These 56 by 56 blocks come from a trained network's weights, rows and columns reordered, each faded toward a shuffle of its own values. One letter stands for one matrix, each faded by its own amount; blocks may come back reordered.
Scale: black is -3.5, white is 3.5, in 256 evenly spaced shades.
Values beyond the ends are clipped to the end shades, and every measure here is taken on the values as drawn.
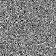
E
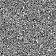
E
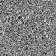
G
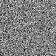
G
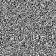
G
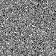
E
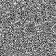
G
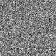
G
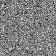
E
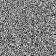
G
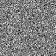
G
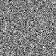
G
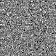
E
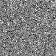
E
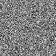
G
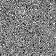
E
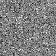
E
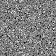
E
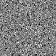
E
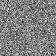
G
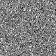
E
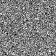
G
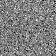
E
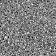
E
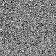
E
